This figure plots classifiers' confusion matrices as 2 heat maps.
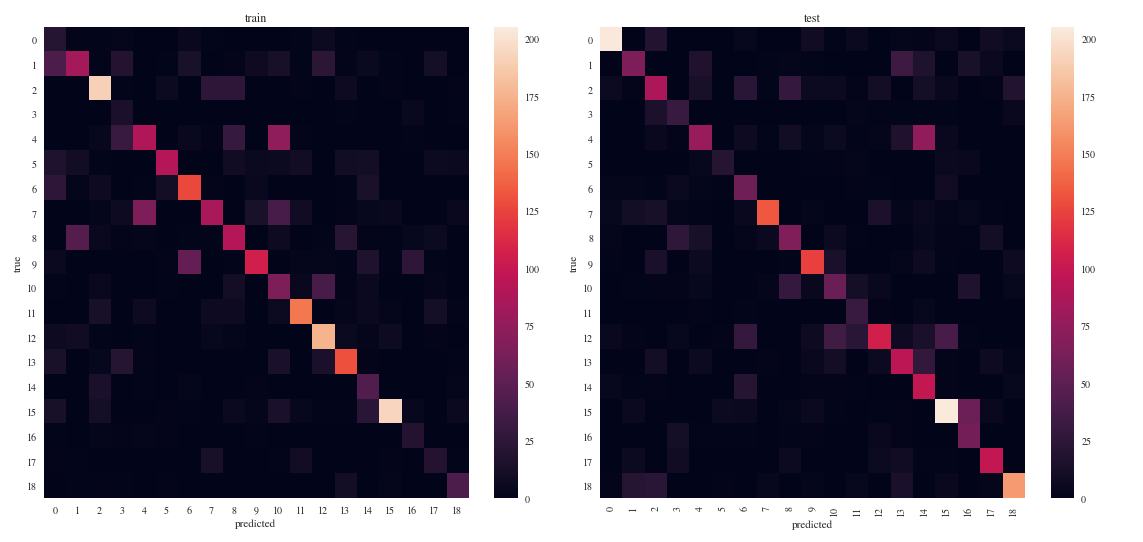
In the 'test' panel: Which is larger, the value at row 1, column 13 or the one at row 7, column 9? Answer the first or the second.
the first
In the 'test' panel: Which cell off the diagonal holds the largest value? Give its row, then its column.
4, 14
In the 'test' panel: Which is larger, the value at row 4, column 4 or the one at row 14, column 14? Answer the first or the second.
the second
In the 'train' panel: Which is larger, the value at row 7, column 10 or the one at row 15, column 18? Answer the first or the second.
the first
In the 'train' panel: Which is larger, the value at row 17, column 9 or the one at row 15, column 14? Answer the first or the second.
the second
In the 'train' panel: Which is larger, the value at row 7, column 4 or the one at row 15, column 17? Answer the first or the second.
the first
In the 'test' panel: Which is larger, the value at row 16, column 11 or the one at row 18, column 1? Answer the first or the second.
the second
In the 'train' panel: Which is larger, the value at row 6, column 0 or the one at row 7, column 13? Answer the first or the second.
the first
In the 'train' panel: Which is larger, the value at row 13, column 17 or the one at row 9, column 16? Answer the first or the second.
the second
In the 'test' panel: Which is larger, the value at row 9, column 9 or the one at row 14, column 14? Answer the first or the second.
the first
